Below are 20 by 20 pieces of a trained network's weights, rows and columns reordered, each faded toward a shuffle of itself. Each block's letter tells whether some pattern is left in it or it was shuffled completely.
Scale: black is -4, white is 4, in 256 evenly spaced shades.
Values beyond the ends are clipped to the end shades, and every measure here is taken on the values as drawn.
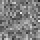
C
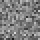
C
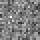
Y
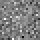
C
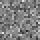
C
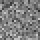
C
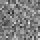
C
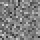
C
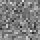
C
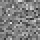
Y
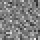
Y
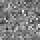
C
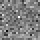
C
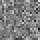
Y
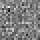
Y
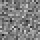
C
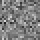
Y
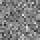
C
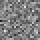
C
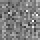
Y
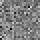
Y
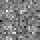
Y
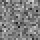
C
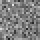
C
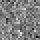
C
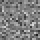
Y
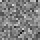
C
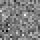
C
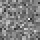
C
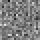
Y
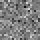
C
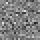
Y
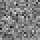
C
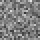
C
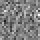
C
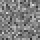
C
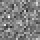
C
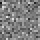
Y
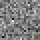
C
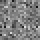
Y
